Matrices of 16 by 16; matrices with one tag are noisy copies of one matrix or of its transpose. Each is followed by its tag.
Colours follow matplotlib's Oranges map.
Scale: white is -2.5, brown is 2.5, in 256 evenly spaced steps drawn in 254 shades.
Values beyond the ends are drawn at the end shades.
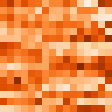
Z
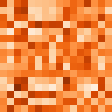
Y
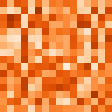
Y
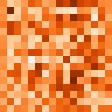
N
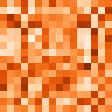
Y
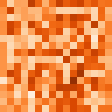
N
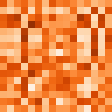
Y
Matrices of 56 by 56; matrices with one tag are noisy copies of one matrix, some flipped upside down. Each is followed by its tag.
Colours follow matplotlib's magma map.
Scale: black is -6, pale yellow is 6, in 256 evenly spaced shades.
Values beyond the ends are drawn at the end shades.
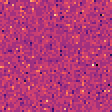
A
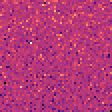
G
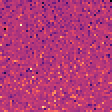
G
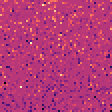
G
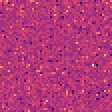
A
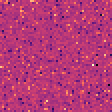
A
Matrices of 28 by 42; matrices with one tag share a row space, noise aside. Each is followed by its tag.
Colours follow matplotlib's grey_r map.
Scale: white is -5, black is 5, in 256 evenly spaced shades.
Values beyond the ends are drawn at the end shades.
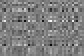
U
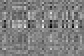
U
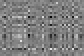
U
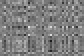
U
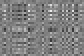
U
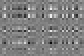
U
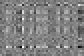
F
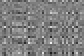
U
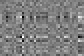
F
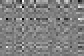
F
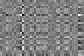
F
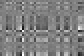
F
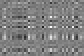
U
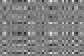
U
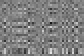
U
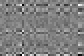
F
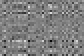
U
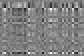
U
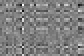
F
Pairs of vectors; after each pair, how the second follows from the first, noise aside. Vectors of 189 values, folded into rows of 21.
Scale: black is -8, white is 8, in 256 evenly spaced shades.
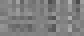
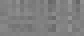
shrunk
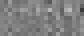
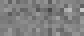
sign-scrambled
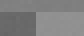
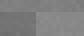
shrunk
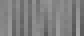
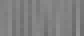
shrunk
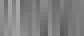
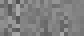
sign-scrambled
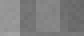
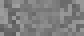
sign-scrambled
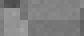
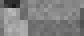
scaled up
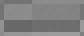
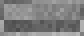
scaled up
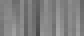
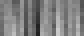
scaled up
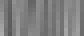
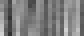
scaled up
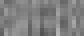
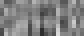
scaled up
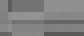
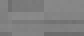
shrunk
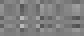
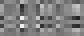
scaled up
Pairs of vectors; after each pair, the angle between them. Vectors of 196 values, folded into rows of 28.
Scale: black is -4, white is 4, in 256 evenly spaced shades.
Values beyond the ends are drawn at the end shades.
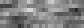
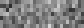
partly aligned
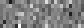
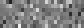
nearly parallel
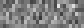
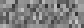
nearly opposite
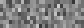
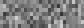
orthogonal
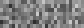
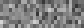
nearly opposite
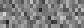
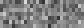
partly aligned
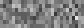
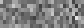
nearly parallel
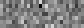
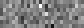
nearly opposite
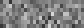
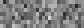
partly opposed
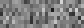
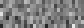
partly opposed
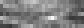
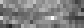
nearly parallel
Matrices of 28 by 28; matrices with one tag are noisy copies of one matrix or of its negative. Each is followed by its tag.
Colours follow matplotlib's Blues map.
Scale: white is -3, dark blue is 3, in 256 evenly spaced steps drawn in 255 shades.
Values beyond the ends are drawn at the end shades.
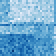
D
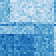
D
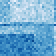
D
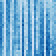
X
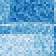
D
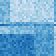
D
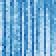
X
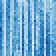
X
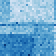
D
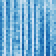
X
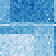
D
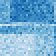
D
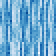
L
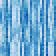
L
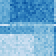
D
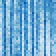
X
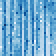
X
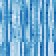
L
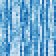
L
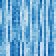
L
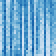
X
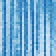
X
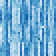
L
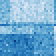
D
